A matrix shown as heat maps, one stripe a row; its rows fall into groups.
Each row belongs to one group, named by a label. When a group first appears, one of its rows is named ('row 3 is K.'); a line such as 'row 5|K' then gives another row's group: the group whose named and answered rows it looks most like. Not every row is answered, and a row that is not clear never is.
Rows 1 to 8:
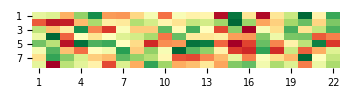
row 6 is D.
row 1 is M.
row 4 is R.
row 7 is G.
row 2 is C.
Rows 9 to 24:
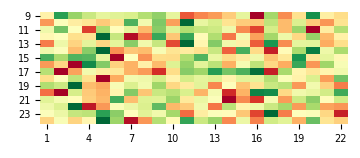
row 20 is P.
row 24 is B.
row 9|G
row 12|B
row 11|D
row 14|M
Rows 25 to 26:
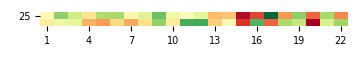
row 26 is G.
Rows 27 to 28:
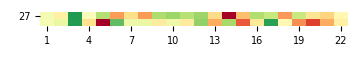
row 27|P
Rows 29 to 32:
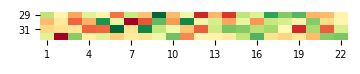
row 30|B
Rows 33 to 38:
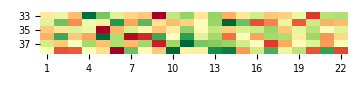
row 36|B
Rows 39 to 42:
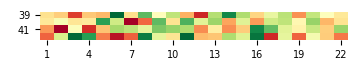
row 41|P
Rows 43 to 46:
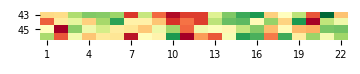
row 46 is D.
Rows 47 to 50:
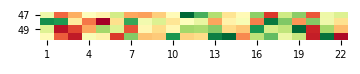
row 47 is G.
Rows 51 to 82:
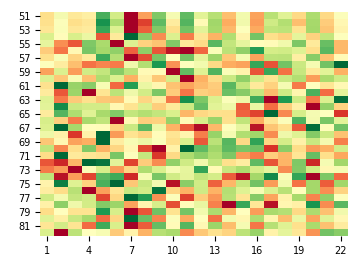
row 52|B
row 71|R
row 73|C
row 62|C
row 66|M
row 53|B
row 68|M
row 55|M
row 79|B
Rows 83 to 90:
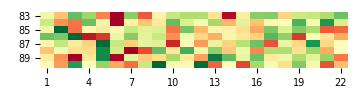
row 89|M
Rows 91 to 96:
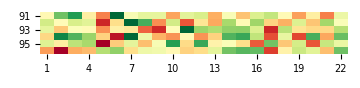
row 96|C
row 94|G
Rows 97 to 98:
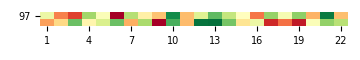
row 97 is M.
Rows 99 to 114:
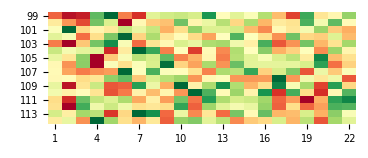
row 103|C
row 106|C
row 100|M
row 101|R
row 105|C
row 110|G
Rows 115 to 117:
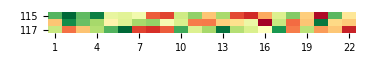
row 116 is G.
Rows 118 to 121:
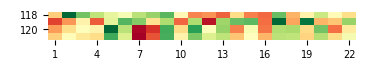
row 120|B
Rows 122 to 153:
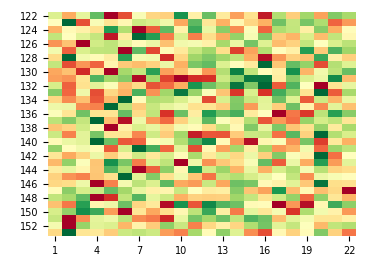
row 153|R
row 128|R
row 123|R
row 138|P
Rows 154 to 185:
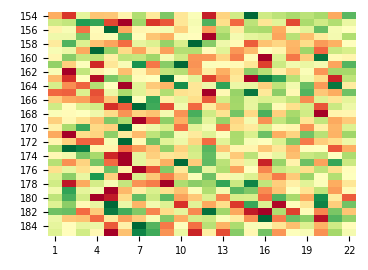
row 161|D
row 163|P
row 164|M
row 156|M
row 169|B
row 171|C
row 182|D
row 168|G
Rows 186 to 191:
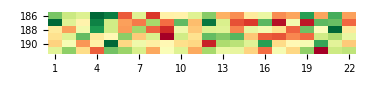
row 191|D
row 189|R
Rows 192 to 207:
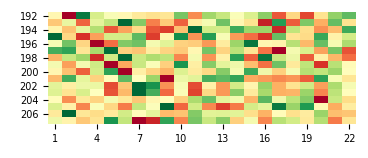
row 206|R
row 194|G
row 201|R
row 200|M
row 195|D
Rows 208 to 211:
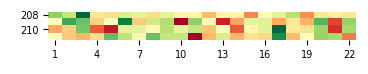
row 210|P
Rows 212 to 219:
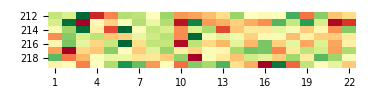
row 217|C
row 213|R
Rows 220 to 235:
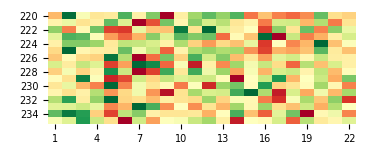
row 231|G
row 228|B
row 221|B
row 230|M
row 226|B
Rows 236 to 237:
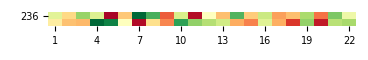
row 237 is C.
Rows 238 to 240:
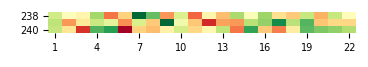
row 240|M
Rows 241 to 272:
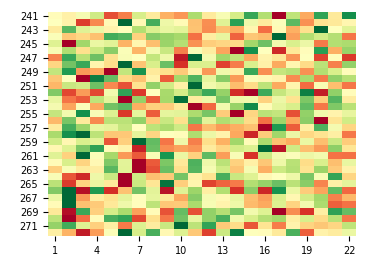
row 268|R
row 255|P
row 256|D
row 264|M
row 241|G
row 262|B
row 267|R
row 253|M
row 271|D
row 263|B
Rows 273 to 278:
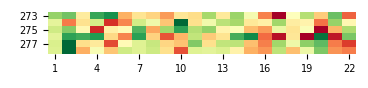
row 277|R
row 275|D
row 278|R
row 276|G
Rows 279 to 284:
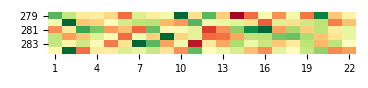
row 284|R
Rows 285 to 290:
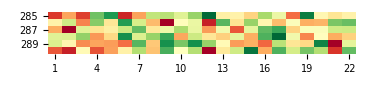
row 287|P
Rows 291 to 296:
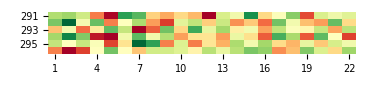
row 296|C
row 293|B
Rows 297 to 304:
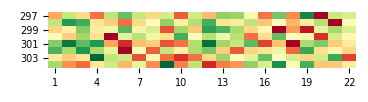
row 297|D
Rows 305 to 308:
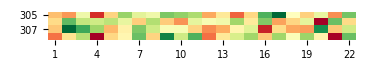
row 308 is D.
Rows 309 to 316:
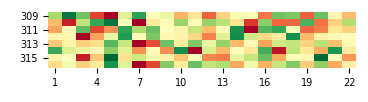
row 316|B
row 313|B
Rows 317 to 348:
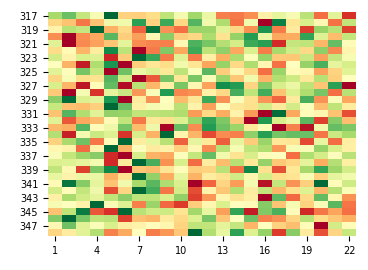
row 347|D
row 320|C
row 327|M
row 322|B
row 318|D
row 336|M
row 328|C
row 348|G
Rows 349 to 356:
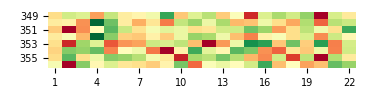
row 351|C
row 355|D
